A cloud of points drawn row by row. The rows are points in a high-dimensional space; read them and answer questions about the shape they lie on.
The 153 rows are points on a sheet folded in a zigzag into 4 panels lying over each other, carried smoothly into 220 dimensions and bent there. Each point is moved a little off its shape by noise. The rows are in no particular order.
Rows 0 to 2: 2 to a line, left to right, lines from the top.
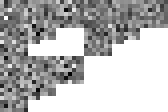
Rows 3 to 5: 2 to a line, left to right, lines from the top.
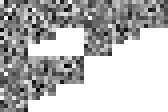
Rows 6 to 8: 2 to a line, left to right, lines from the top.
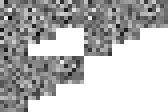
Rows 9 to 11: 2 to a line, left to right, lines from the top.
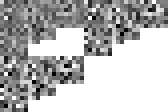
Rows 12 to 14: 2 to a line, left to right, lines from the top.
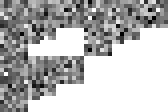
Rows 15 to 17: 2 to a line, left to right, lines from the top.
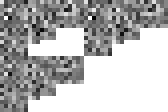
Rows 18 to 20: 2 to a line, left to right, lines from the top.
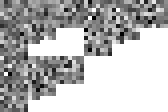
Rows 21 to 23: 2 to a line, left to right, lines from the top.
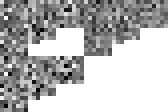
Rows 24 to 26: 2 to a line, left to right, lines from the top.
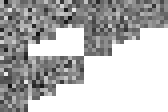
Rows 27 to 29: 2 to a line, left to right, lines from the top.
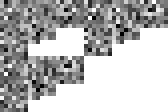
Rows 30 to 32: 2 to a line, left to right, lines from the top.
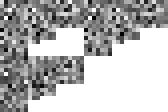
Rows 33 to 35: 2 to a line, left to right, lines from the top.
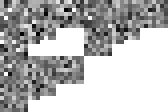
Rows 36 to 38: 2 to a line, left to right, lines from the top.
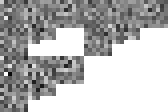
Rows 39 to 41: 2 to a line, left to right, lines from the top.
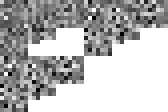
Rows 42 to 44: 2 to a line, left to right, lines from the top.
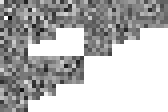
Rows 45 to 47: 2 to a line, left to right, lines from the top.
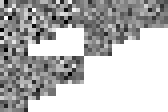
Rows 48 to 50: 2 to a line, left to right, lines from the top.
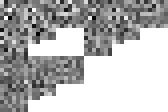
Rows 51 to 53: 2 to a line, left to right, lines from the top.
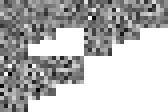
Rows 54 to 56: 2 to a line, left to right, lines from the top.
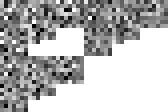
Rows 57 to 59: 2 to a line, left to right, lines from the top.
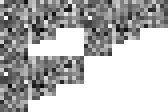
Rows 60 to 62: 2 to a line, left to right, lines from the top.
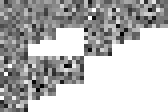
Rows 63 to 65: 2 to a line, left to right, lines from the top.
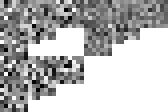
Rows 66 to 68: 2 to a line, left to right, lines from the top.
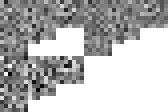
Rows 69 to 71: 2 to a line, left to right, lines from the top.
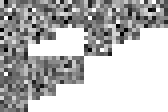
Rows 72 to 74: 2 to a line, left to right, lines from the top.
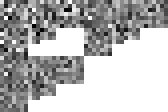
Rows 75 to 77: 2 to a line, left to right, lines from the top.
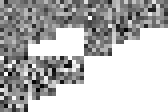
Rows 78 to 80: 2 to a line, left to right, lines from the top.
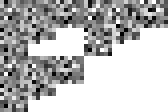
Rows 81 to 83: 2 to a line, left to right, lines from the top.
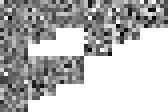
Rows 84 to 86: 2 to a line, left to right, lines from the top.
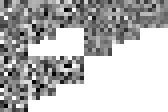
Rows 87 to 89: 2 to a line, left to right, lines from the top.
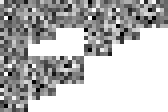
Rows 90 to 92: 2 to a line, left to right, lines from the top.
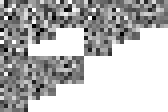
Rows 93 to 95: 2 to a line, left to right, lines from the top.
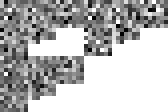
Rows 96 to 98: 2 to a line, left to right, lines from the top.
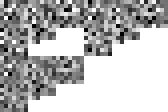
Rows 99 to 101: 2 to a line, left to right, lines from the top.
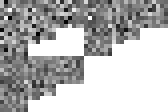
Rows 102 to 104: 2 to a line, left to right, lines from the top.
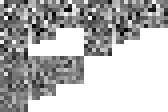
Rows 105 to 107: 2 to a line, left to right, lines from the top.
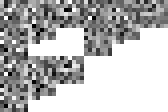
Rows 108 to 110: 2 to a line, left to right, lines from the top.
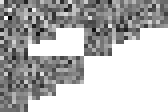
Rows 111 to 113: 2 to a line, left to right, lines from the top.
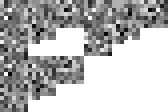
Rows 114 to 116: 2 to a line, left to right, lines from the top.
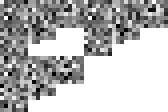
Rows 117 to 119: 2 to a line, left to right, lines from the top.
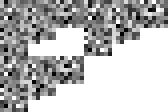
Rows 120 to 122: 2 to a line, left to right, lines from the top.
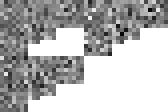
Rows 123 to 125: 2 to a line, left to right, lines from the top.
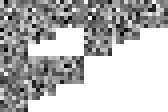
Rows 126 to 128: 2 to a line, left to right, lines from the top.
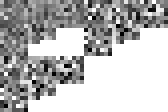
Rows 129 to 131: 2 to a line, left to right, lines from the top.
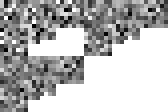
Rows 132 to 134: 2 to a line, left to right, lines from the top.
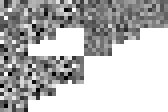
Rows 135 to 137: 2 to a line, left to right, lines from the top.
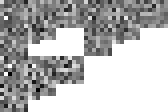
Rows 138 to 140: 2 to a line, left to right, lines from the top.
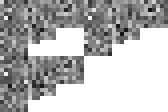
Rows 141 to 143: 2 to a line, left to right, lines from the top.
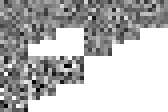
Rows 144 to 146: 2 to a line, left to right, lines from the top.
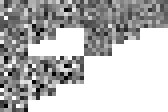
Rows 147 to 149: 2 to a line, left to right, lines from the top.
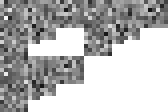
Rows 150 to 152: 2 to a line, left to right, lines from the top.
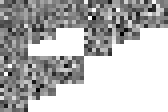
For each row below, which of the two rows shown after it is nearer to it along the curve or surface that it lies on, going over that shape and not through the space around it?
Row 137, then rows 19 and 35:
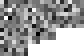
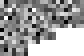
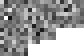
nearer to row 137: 35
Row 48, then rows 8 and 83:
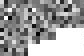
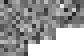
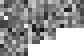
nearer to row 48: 8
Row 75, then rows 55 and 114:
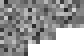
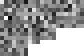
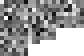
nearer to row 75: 55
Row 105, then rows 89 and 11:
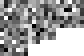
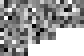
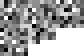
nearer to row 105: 11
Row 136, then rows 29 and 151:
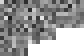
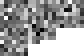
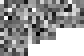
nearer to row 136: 151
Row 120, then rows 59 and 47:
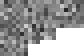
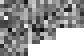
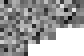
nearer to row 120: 47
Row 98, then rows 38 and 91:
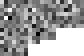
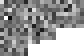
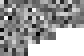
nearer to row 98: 38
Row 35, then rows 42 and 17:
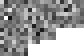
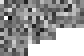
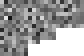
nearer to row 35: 42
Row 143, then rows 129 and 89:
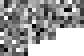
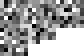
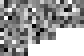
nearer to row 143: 129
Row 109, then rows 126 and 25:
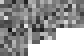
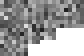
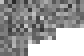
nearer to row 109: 126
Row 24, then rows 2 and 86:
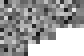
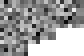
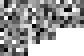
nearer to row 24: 2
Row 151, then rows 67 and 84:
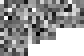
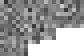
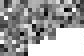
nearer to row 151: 84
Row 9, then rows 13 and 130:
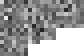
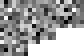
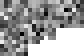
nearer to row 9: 13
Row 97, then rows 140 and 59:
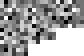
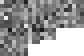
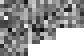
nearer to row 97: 140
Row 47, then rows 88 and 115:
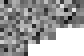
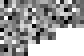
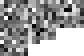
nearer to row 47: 88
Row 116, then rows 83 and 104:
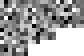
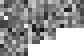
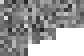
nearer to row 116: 104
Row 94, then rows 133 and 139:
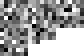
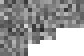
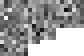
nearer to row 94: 139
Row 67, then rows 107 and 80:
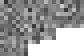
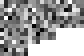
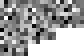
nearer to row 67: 80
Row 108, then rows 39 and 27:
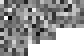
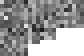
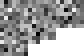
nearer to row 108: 27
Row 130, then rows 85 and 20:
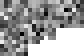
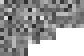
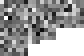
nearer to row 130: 20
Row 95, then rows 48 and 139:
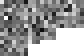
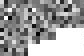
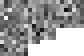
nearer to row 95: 139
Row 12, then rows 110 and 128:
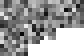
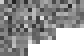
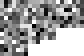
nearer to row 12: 128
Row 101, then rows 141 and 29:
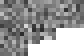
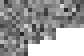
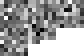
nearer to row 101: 141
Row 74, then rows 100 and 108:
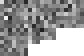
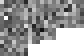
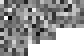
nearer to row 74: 108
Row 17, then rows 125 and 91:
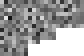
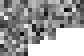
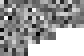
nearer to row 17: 91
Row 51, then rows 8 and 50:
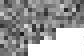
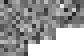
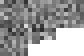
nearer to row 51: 50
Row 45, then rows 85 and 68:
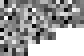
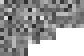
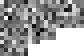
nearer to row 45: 85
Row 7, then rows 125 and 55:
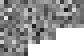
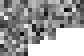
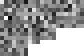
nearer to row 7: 55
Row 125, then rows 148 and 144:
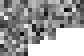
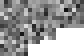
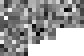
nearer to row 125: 144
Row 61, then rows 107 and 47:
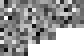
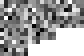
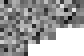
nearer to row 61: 47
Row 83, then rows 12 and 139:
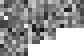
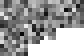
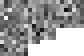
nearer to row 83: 12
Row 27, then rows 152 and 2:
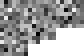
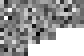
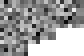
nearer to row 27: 152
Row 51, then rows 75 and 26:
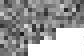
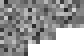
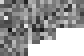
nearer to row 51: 26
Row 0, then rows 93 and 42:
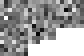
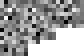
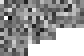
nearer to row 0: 42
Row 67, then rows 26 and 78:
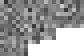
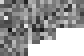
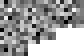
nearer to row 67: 78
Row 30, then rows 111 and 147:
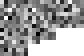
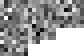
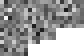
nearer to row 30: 147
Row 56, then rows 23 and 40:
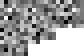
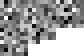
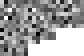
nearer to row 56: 40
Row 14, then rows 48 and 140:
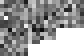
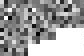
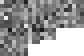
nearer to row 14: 140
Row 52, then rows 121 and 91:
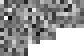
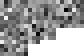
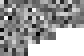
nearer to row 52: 91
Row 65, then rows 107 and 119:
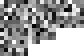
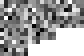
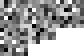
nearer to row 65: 107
